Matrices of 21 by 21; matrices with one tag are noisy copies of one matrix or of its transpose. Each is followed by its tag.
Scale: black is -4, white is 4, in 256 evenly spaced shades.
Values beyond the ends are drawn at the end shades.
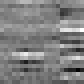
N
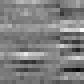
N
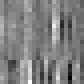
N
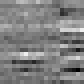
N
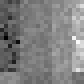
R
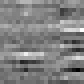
N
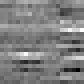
N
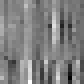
N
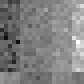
R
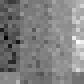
R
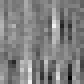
N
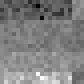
R
